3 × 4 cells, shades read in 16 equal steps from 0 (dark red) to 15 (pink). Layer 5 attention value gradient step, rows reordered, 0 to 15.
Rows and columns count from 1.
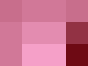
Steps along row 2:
up same down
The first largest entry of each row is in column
2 2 2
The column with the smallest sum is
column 4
